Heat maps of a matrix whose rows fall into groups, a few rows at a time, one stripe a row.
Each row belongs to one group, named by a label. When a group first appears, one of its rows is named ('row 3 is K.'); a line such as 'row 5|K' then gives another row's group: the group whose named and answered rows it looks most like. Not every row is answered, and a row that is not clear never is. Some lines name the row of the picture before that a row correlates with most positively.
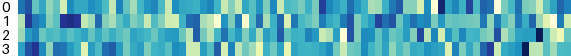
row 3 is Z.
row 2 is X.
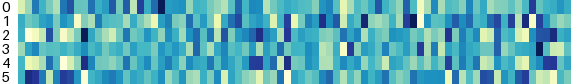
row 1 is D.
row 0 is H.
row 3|X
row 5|Z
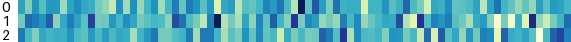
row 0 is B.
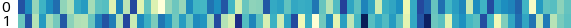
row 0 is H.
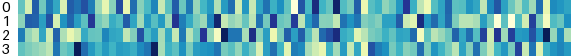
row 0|B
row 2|D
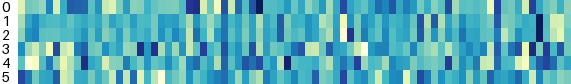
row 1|X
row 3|D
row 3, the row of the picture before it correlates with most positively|2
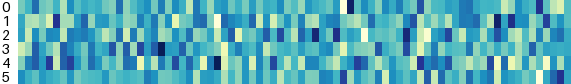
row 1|D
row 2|B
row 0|X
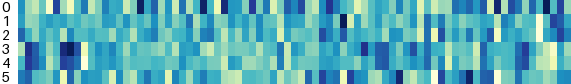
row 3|Z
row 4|Z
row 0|D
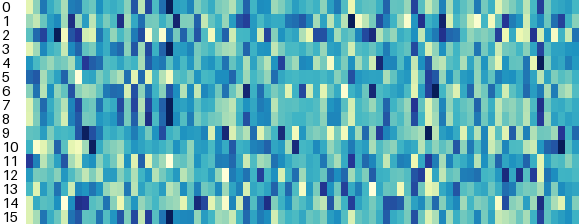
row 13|B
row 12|D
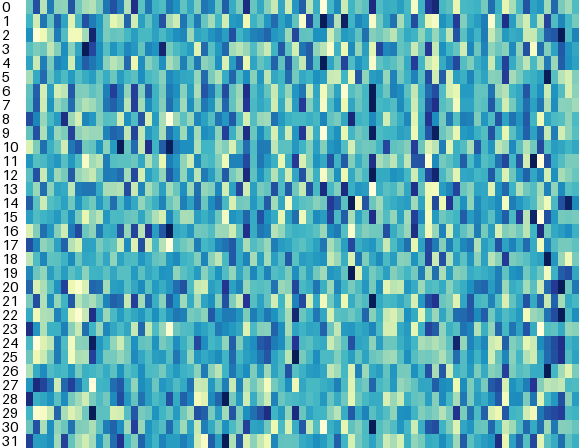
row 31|Z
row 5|X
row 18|X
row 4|B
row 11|D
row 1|B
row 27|Z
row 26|X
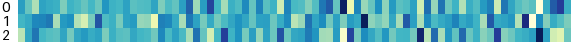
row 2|X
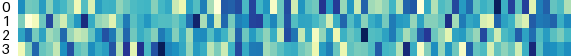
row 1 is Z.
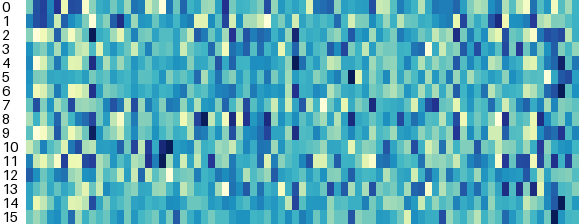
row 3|D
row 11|D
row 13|D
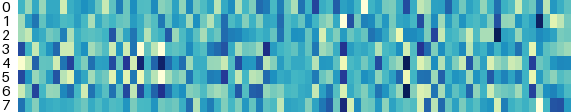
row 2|X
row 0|B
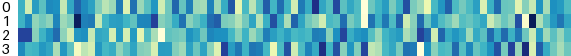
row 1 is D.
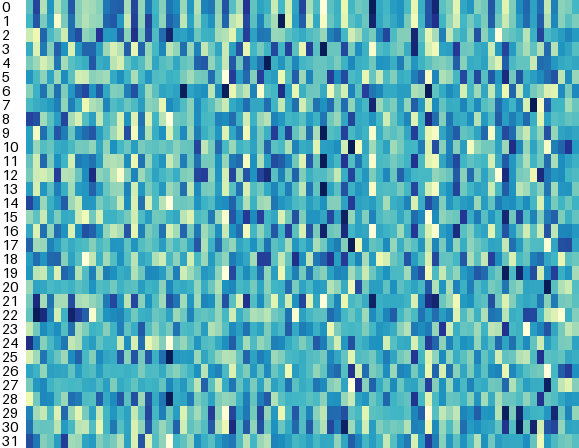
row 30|D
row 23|X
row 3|B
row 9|B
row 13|B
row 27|X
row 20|X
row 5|D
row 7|D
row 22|Z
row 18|D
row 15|D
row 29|D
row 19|D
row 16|B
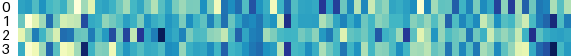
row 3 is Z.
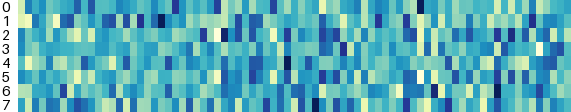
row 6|X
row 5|D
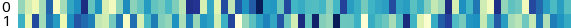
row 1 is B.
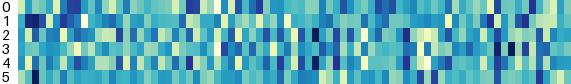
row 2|B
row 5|X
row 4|B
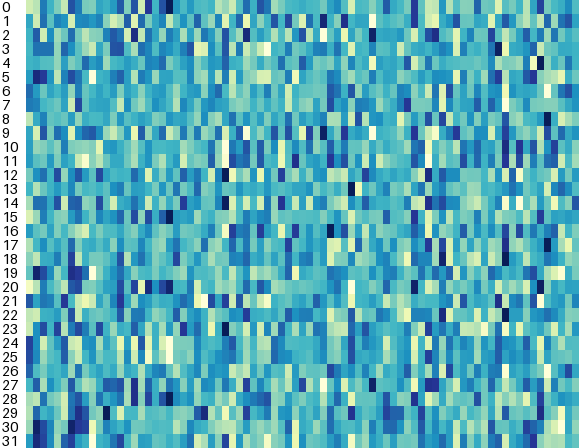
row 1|B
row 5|Z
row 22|X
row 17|X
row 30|Z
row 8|X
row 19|Z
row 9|B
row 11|D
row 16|D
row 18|X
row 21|Z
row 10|D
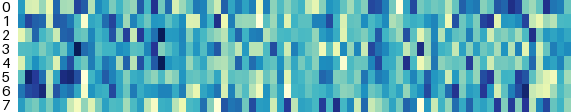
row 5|Z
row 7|D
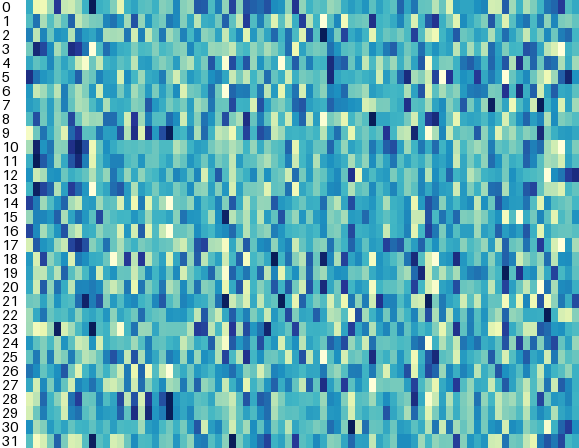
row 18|B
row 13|Z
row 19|D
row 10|Z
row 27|B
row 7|D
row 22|X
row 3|Z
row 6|D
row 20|B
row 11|Z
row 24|D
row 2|B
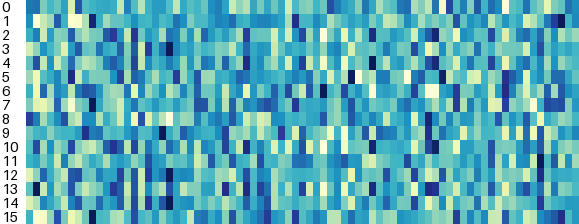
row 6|B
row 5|X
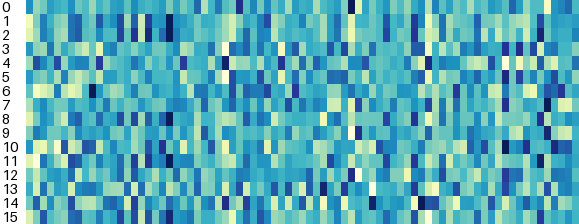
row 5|D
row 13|B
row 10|D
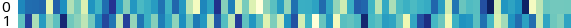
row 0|Z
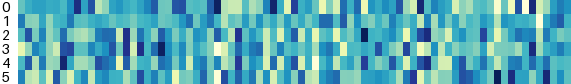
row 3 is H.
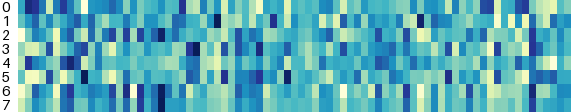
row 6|H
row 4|Z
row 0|Z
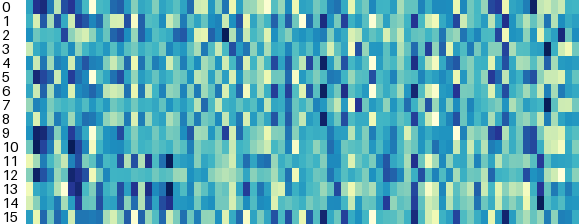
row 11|H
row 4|B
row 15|B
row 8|B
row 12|Z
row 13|H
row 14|H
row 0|Z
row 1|B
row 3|X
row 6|B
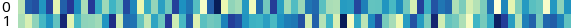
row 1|X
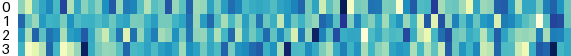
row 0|X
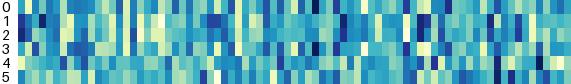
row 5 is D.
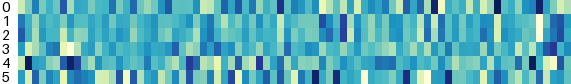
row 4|Z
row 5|B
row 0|X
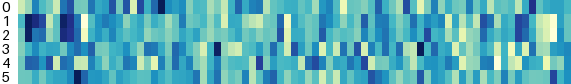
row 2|Z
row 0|H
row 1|Z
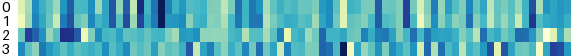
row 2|Z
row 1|H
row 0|H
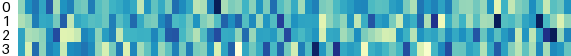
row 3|B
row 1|X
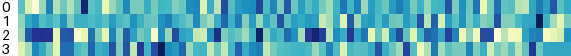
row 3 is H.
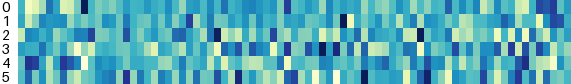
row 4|Z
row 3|D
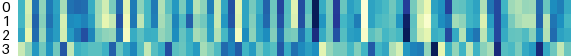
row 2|B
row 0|B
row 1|B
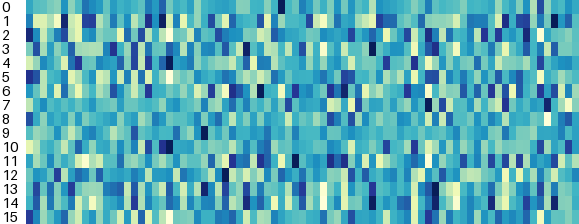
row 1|D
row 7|X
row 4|H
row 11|D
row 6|D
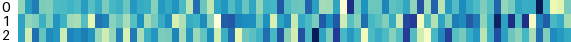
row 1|D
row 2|B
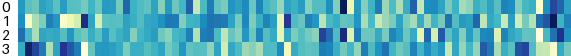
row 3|Z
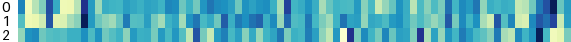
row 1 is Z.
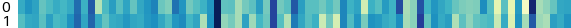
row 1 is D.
